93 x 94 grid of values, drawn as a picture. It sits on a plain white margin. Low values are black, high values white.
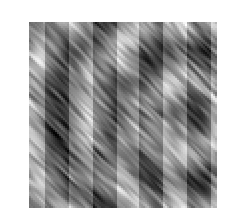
Slope: none. Rings: centred on the middle right. Stripes: upright, repeating 4 times. Average level on the scale: 50%.
